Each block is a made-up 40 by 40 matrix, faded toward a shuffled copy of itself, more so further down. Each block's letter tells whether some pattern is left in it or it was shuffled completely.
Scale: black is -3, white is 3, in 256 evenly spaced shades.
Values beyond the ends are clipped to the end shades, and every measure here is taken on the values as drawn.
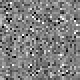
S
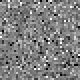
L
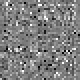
S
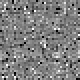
S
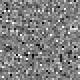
L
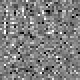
S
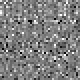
S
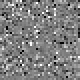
S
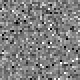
L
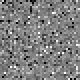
L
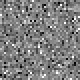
L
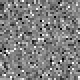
L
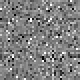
S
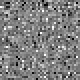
S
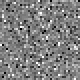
L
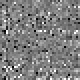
S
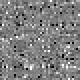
S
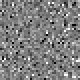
S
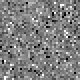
L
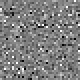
S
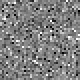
L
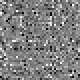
S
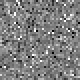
L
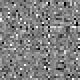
S
